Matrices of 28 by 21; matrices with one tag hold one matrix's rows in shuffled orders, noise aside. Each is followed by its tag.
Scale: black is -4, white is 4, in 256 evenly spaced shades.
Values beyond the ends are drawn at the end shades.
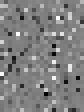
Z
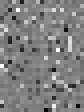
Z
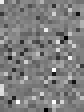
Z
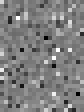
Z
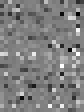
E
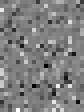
Z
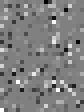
Z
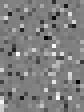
Z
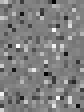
Z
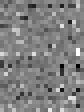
E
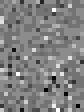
Z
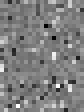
Z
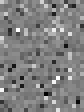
Z
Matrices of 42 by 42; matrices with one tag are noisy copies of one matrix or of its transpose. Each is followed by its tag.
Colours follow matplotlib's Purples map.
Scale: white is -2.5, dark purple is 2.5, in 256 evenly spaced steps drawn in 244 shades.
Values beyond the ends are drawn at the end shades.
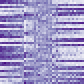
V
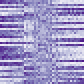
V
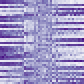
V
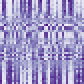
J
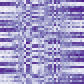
J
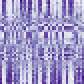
J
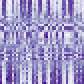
J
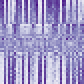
V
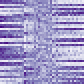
V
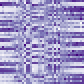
J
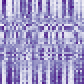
J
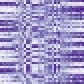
J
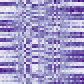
J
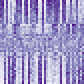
V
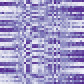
J
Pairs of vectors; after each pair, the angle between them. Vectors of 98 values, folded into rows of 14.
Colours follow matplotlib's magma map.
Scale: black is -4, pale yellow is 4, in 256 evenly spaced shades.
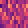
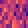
partly opposed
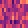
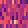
nearly opposite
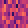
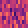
partly opposed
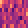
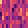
partly aligned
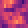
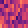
partly opposed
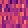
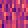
partly aligned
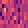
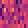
nearly parallel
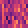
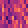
nearly parallel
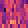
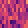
partly opposed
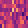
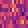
nearly parallel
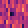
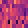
partly opposed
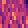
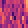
nearly opposite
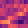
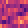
nearly opposite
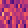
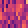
orthogonal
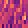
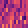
nearly opposite
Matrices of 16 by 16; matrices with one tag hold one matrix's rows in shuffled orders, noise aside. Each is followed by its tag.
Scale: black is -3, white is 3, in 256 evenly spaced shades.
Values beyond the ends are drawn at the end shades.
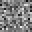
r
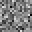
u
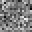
r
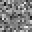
r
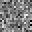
r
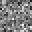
r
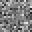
r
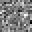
r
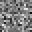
r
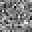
r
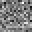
r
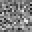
r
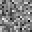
u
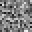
r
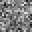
r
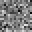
r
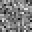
r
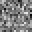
r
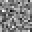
u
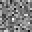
u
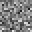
u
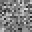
r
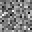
u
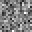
u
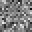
r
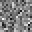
u
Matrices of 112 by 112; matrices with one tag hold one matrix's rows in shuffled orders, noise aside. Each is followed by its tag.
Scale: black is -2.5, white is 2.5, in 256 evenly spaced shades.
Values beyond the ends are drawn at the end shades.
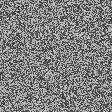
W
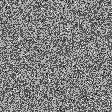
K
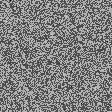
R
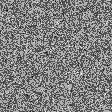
K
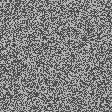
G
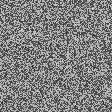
K
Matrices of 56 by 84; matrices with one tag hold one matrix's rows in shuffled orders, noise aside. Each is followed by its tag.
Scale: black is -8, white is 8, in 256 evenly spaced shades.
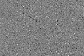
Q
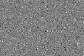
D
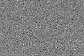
Q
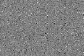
D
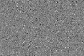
Q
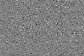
Q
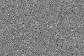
Q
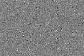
Q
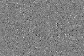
Q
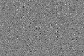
Q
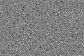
Q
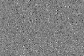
Q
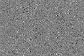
Q
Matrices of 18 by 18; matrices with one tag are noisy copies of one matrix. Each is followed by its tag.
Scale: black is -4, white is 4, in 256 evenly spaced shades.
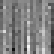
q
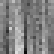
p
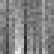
p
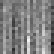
q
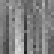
p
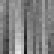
p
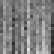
q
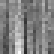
p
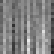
q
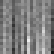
q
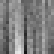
p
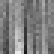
p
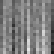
q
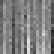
q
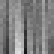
p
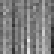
q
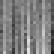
q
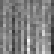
q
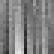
p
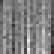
q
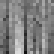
p
